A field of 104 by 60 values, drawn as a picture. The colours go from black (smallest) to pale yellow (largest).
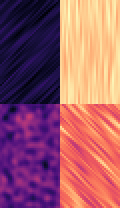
The table splits into 2 rows of 2 panels. Panel 1,1: very low, slanting up to the right, faint in contrast. Panel 1,2: very high, streaked downward, faint in contrast. Panel 2,1: low, blotchy. Panel 2,2: high, slanting down to the right.
